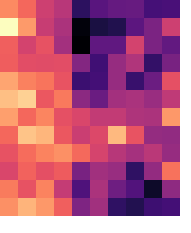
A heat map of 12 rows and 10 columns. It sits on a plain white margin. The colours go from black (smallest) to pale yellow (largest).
Stripes: none. Calmest part: bottom left. Seam: vertical, 40% of the way across, the left part higher. Ninth with the lowest average: top middle.
